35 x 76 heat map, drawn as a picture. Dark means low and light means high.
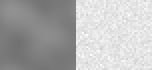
It is made of 1 by 2 panels. Panel 1,1: middling, smooth, faint in contrast. Panel 1,2: very high, fine-grained, faint in contrast.
